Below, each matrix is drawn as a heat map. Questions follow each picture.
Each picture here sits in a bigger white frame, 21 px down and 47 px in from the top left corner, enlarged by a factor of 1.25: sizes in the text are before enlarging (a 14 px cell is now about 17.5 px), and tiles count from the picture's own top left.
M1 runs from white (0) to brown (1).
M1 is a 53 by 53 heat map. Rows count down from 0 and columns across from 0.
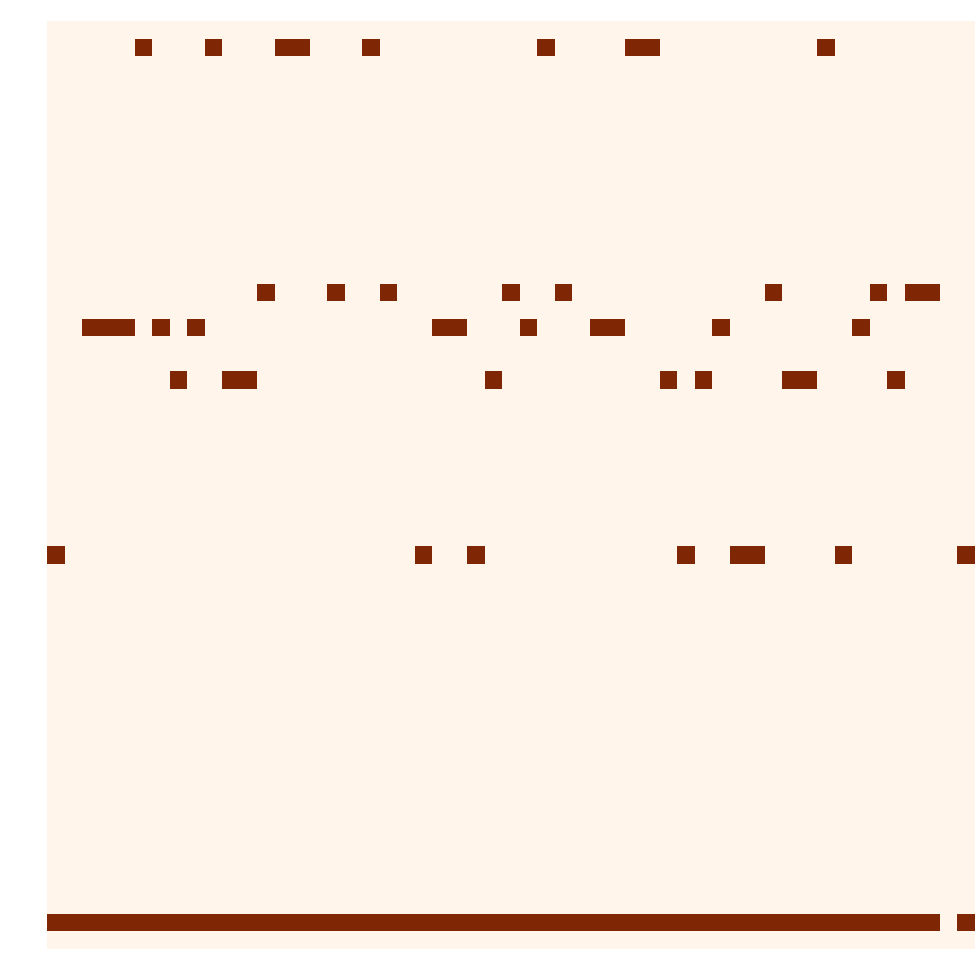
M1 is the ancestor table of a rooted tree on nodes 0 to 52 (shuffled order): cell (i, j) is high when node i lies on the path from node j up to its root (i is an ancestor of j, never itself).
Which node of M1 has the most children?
17
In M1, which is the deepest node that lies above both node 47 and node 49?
15
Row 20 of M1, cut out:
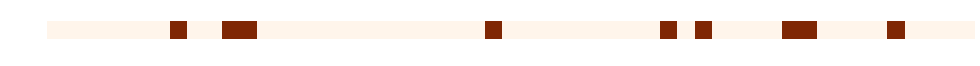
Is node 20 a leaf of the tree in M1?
no
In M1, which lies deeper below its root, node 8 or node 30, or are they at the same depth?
node 8
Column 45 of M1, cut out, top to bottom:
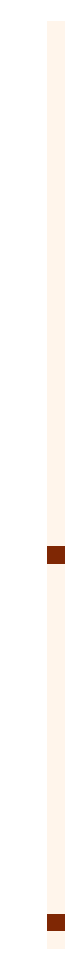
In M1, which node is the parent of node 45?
30
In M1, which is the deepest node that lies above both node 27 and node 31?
17
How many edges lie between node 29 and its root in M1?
2
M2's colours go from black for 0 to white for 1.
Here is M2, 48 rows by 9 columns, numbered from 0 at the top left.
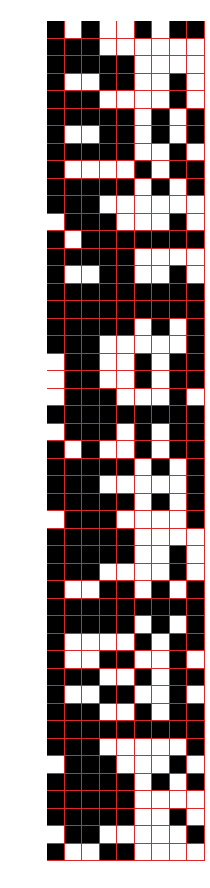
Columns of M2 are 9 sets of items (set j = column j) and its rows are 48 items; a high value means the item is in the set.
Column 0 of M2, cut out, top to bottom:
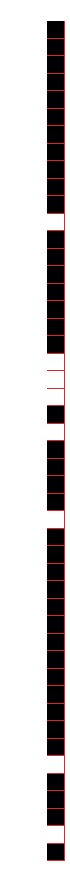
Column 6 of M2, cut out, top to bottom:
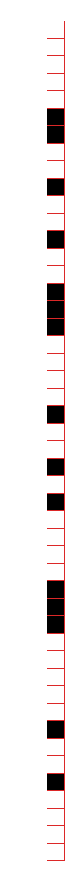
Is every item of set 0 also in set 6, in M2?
yes
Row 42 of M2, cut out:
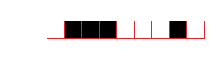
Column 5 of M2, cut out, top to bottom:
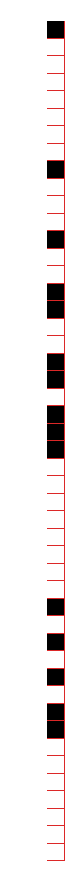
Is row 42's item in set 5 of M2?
yes
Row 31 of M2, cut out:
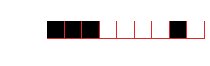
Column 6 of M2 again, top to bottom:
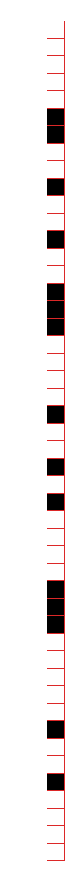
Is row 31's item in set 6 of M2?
yes
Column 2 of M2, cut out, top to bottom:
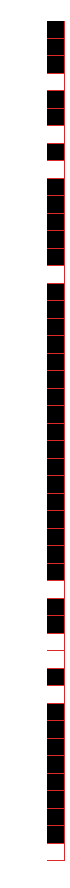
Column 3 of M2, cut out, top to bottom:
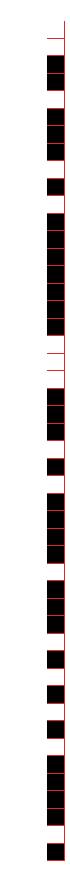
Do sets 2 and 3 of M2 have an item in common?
yes
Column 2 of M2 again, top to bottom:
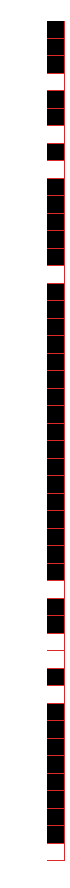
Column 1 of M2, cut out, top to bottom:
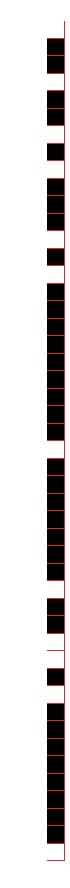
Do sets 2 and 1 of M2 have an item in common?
yes
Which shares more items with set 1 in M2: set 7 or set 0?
set 7
